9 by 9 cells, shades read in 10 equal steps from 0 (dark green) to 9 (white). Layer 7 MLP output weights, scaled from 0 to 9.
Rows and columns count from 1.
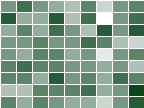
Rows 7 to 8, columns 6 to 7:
3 5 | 2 5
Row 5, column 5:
5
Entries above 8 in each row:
0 1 0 0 0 0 0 0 0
